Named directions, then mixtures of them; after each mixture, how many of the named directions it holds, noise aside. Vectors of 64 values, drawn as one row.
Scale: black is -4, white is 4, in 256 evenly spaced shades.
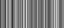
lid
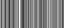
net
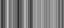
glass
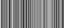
three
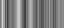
two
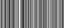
one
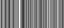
one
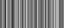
two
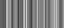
two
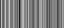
one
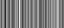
two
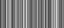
one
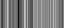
one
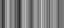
two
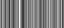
one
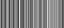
two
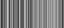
two
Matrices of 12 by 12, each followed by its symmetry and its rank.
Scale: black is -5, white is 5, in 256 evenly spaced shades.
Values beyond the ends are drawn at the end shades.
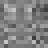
neither, rank two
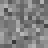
neither, full rank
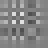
symmetric, rank one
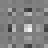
symmetric, rank one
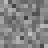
neither, full rank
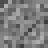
symmetric, full rank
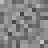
symmetric, full rank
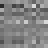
neither, rank two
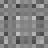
symmetric, rank one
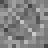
symmetric, full rank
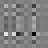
neither, rank one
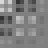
symmetric, rank one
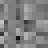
neither, rank two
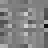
neither, rank two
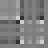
symmetric, rank one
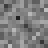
symmetric, full rank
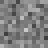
neither, full rank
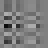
neither, rank one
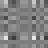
neither, rank one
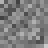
symmetric, full rank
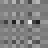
neither, rank one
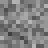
neither, full rank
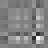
symmetric, rank one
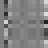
neither, rank one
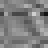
neither, rank two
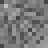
symmetric, full rank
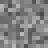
neither, full rank
